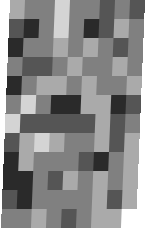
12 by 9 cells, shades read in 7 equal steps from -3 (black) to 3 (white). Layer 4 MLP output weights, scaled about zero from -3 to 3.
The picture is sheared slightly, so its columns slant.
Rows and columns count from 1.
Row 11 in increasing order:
-2 -1 -1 0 0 0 0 1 1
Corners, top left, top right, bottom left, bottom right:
1 -1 0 3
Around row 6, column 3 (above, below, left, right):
1 -1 2 -2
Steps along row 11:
down up same same same up down up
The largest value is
3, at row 12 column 9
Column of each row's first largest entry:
4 4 4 5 3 2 1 3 2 5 7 9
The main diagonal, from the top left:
1 -2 0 0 0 1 1 -1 1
